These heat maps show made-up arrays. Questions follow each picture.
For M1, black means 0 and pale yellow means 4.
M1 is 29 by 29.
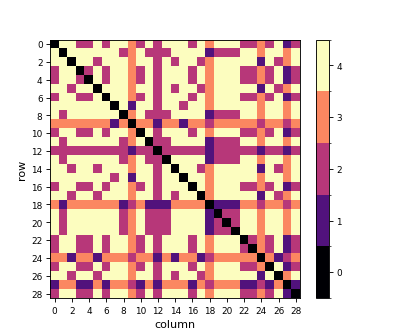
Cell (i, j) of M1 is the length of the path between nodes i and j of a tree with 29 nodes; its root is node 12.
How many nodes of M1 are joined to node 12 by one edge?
4
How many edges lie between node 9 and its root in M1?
1
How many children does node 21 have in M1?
0
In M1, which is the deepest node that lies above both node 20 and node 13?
18
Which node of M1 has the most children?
27
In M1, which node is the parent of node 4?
27
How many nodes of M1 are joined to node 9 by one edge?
3
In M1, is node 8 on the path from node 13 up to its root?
no
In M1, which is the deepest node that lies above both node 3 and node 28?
27
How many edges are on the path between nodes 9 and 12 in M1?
1
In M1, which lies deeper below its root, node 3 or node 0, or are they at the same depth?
the same depth
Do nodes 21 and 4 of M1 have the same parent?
no
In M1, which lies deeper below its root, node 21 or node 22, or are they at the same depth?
the same depth
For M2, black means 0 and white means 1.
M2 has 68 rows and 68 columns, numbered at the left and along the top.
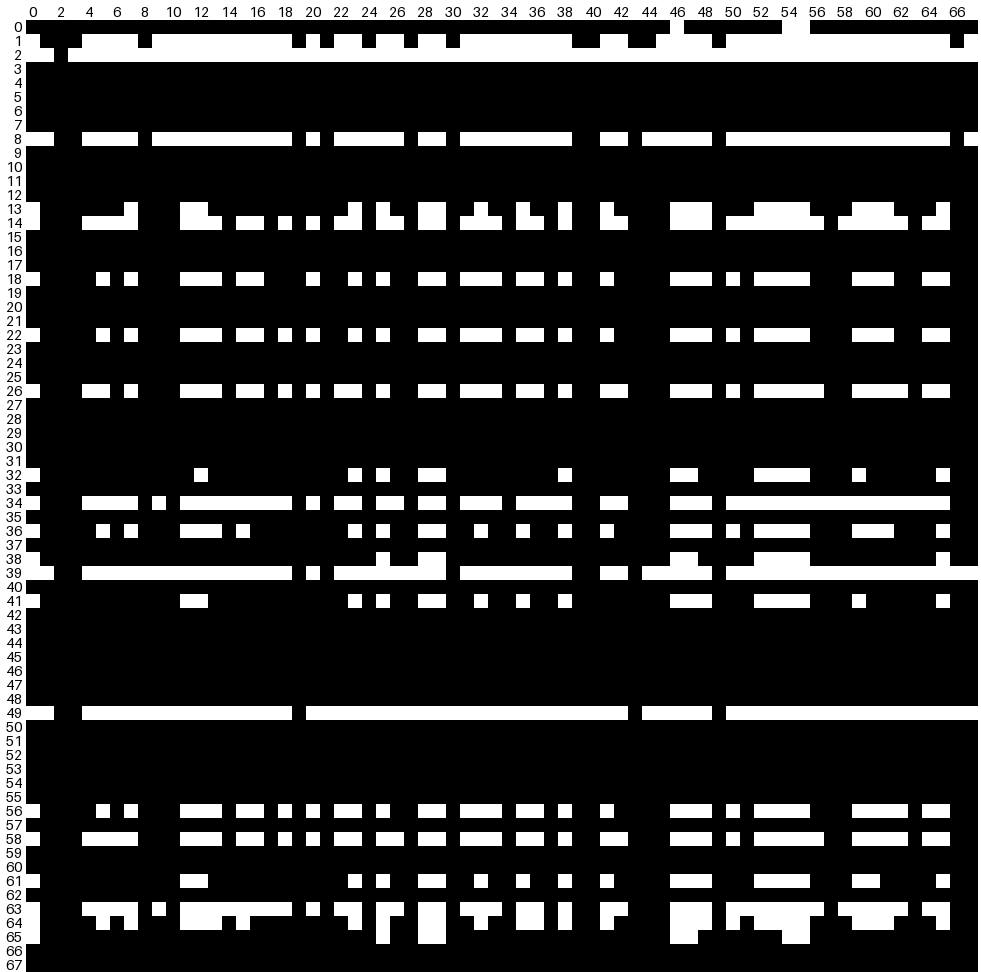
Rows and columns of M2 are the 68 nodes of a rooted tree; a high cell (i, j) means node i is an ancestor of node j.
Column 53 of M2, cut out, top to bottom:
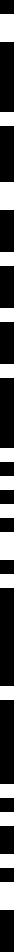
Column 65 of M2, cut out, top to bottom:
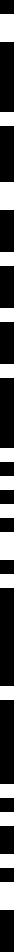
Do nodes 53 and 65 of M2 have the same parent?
yes
